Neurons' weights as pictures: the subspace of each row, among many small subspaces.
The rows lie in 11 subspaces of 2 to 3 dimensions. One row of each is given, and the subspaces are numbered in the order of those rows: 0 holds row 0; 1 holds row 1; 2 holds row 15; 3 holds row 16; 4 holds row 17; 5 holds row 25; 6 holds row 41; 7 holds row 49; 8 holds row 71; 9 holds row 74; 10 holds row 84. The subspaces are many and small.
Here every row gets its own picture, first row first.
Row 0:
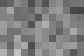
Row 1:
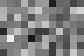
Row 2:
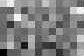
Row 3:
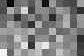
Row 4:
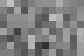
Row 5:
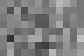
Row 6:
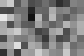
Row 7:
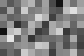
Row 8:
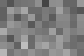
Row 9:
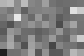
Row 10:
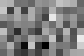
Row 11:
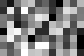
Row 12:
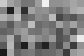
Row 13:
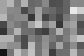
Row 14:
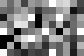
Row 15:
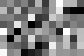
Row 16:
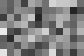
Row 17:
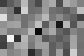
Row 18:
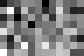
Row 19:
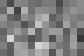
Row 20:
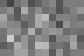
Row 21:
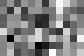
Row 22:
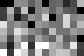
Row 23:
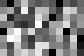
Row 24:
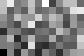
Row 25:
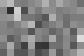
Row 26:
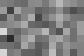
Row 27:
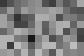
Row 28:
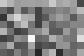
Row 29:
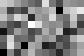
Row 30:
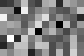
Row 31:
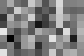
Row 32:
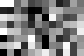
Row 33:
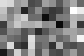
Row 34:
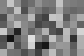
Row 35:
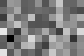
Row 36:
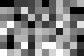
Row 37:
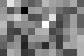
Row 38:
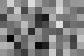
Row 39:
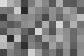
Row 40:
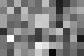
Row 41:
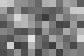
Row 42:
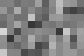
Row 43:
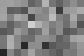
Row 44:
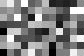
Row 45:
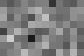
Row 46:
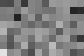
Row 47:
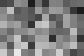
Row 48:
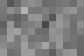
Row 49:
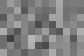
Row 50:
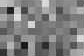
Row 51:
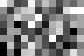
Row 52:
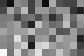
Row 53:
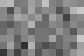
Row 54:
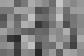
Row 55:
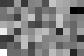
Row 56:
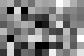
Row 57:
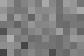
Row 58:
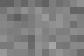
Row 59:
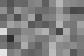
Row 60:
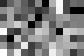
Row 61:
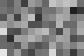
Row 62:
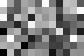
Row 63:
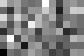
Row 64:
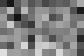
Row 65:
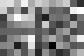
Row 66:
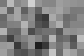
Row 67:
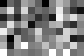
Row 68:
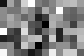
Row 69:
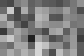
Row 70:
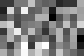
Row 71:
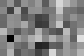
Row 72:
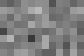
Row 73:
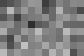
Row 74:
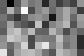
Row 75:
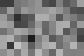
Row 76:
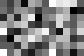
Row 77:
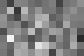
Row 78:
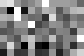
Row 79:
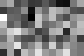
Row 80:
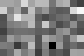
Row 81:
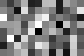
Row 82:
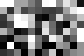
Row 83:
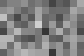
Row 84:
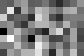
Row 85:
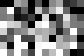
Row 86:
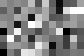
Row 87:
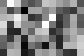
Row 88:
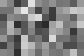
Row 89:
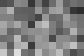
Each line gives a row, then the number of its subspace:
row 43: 2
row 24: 9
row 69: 10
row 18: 5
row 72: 1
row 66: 4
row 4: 7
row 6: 1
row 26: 10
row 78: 5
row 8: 9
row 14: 6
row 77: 5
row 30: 4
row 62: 7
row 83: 6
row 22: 7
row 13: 6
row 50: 5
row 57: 7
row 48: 9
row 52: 9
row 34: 7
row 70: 2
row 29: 2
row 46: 3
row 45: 1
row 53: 0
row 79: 1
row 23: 9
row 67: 8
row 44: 3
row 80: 1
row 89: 0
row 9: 3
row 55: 6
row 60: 0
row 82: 6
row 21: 8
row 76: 3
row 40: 8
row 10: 2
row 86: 2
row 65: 1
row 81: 4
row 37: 9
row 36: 10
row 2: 10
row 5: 8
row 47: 0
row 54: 9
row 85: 0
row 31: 0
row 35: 7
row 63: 5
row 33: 6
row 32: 1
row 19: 5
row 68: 4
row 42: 2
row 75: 6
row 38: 4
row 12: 8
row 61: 3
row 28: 3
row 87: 9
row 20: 4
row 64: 10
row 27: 6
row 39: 4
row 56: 8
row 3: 9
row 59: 10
